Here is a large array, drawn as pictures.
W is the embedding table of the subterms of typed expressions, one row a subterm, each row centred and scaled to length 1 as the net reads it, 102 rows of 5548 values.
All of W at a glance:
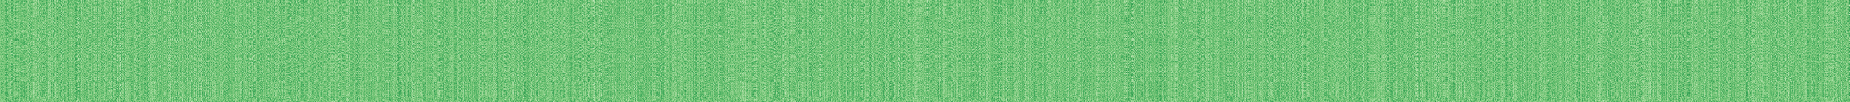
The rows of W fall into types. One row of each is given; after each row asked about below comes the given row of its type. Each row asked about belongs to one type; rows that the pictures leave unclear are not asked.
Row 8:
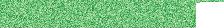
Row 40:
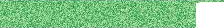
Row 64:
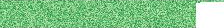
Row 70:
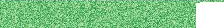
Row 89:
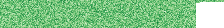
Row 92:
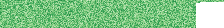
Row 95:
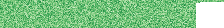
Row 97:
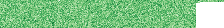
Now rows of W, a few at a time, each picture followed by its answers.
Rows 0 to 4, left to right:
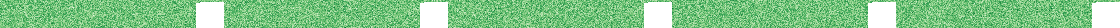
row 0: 92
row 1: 95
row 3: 92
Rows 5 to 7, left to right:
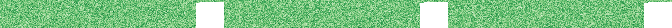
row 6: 70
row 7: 92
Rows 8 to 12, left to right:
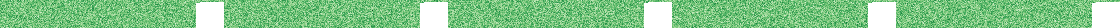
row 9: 64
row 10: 64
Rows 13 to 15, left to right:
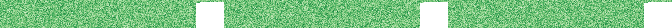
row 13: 92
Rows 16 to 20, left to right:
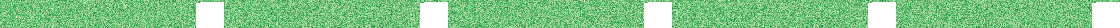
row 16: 92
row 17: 64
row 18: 40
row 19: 64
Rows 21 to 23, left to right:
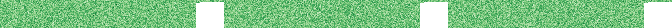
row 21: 70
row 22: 89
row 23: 95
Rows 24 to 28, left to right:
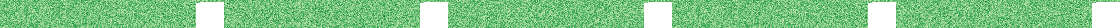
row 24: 40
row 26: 95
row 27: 40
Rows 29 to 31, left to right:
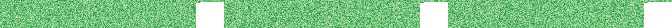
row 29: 92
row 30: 70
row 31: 8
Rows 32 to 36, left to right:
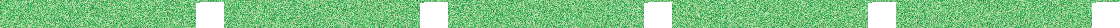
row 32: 8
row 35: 95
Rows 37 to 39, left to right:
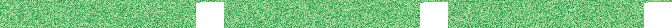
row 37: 89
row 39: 40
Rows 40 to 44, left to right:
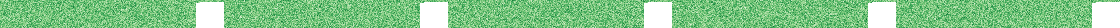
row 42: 89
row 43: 64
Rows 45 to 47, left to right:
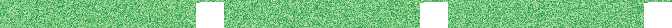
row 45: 89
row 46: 8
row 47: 70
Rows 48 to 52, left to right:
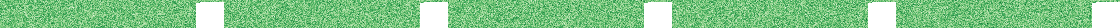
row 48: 92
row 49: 8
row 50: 70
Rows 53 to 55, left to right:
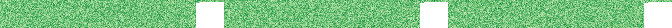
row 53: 89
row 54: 64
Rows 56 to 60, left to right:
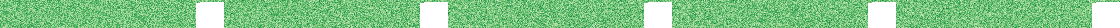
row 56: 40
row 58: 89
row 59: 89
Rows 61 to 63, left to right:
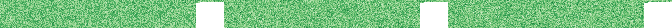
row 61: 97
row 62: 89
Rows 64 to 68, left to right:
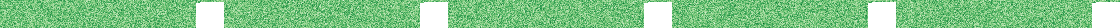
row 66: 8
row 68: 70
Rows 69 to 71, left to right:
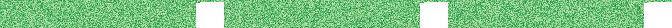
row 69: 64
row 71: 8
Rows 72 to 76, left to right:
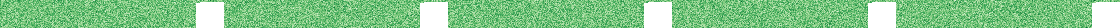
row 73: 95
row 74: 92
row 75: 70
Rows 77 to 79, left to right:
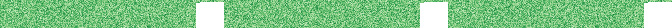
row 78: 8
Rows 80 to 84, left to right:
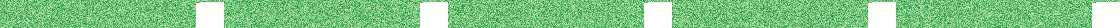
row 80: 8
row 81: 40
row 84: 92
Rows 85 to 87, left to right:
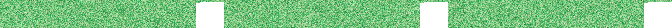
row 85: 89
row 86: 95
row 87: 97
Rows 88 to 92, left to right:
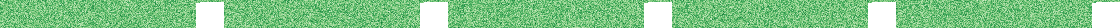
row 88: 95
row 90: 92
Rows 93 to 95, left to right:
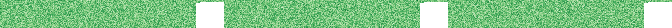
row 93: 92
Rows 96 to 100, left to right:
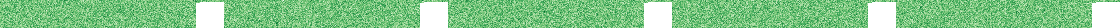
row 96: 89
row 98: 40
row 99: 70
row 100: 95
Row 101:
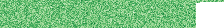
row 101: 40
